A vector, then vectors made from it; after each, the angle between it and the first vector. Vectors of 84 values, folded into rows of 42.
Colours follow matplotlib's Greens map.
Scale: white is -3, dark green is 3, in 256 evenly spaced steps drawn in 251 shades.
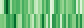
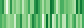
nearly opposite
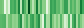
partly opposed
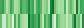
partly opposed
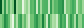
orthogonal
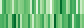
partly aligned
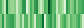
orthogonal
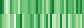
nearly opposite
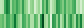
nearly parallel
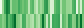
nearly parallel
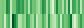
partly aligned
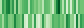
partly aligned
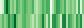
nearly parallel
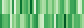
orthogonal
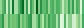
orthogonal
